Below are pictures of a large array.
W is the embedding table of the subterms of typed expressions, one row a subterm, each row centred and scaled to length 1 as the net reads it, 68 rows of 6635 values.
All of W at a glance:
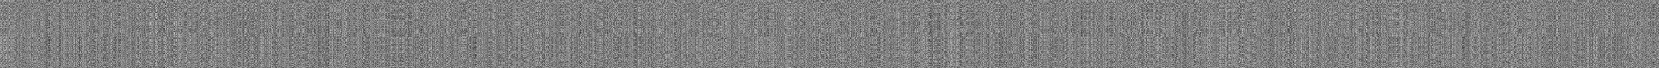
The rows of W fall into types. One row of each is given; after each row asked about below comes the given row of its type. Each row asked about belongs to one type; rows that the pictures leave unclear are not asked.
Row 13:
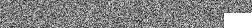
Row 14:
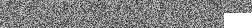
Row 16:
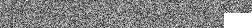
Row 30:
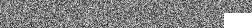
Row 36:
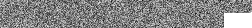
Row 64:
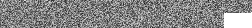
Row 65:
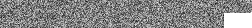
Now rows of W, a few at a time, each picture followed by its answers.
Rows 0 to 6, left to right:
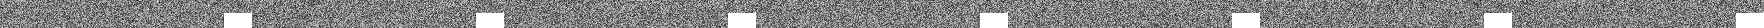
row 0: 65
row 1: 65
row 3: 16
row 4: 64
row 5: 14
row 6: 14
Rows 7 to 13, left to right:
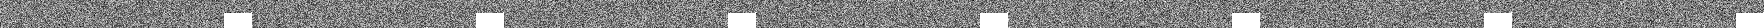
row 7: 13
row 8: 30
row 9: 64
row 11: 64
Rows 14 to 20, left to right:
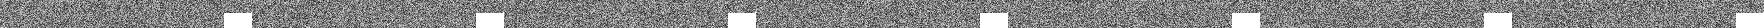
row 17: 13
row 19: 36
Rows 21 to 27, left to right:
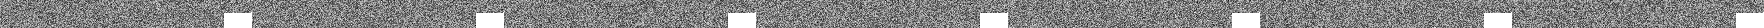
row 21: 36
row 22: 13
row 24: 13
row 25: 36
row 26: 30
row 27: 65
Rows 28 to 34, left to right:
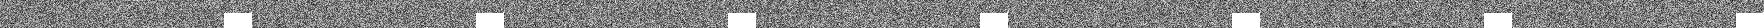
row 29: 30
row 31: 16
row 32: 30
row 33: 64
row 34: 36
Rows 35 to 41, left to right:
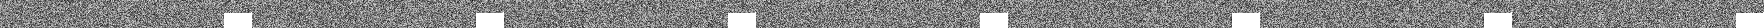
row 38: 14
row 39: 65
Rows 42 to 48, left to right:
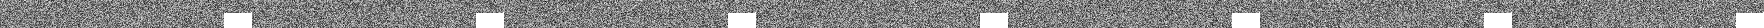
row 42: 64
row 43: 65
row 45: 65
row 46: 16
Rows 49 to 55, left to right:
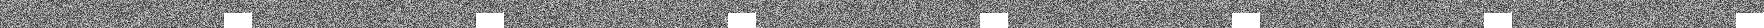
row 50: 65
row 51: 14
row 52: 14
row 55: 64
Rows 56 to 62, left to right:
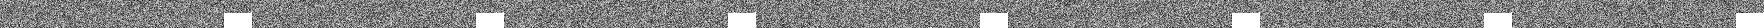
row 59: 30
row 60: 65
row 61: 64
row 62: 14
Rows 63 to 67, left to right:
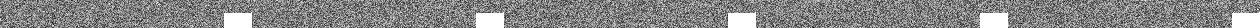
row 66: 14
